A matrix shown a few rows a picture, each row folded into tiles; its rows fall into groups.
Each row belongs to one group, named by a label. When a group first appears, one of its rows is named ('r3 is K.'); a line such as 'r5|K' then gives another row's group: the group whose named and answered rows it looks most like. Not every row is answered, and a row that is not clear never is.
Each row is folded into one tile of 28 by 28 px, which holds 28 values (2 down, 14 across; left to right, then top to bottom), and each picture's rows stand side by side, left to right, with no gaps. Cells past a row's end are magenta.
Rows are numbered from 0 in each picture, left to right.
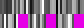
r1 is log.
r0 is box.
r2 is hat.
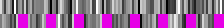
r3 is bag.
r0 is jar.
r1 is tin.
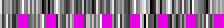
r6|jar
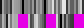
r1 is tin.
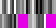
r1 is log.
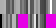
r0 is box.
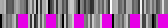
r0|box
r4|box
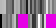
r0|box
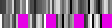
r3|hat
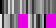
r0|tin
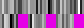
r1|log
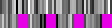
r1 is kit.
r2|box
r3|kit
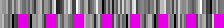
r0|kit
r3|bag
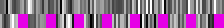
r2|hat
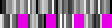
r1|kit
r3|jar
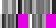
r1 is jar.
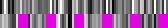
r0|log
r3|bag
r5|jar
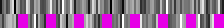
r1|hat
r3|jar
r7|jar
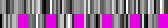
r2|hat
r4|jar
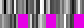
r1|bag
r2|tin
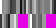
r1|jar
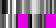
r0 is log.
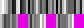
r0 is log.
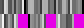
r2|jar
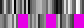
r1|tin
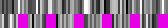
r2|box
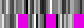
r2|box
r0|jar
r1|hat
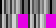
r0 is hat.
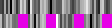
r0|tin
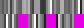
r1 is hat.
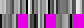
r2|tin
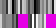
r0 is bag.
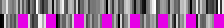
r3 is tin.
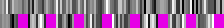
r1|hat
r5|hat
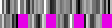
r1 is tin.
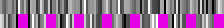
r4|kit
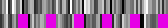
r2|jar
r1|box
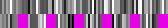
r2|kit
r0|tin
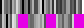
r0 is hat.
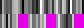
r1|bag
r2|jar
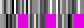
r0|jar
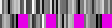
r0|kit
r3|kit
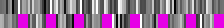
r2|kit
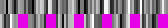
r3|tin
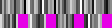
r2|kit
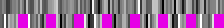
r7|log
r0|box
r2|bag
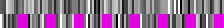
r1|box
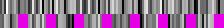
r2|kit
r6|box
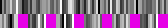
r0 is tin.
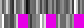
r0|jar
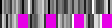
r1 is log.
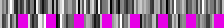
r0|tin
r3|jar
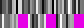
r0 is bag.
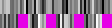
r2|box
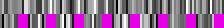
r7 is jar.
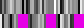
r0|tin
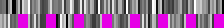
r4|jar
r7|box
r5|bag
